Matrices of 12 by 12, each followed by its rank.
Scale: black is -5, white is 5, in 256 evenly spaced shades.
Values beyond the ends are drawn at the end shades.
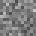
full rank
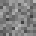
full rank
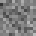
full rank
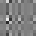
one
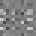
two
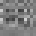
two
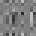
two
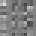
two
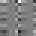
one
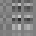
one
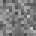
full rank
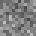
full rank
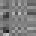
two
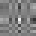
one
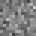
full rank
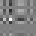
one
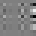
one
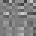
two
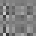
one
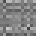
two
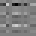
one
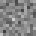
full rank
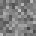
full rank
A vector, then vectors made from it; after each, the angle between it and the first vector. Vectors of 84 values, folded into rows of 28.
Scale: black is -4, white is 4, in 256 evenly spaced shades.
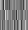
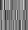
nearly opposite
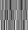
orthogonal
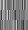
orthogonal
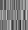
partly opposed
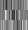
partly aligned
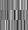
orthogonal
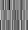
partly aligned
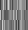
partly opposed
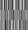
partly opposed
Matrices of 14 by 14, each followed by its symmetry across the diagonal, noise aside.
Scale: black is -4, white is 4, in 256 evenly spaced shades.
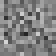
neither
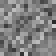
symmetric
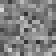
neither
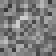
symmetric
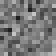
symmetric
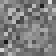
symmetric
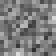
symmetric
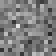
neither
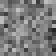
neither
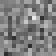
neither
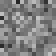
symmetric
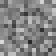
symmetric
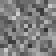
symmetric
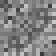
symmetric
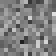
neither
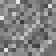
symmetric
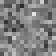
neither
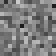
neither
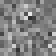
neither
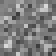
symmetric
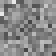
symmetric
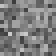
neither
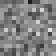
neither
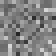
symmetric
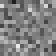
neither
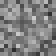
symmetric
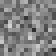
neither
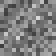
symmetric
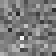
neither
